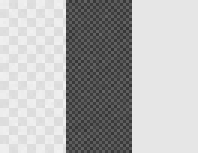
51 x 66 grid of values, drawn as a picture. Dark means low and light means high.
The table splits into one row of 3 panels. Panel 1,1: very high, checkered, faint in contrast. Panel 1,2: low, checkered. Panel 1,3: very high, flat.
